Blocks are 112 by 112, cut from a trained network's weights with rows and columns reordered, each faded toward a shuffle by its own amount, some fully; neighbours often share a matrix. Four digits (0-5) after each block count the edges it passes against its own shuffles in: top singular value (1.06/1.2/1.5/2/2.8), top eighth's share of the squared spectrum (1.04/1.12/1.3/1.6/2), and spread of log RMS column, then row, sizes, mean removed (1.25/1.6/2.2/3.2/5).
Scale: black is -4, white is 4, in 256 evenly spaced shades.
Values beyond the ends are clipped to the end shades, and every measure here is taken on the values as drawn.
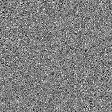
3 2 1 1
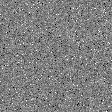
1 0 0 0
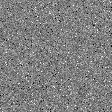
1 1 0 0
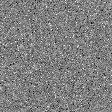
1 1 0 0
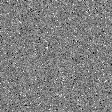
0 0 0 0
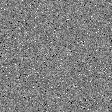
0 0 0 0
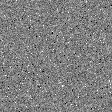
0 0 0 0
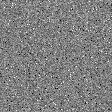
1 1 0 0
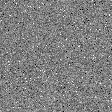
0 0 0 0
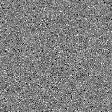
3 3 1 2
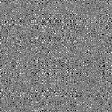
4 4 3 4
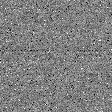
2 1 0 0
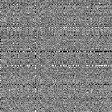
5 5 3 3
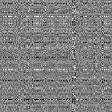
5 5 3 3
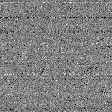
4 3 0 2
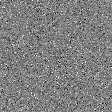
2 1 0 0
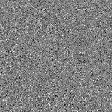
3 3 1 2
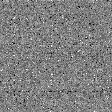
3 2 1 1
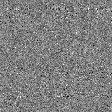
3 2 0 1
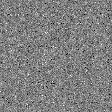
2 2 0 1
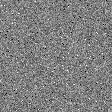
1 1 0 0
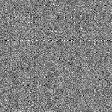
4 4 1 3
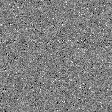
2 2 1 1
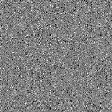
4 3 2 2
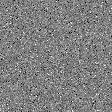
1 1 0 0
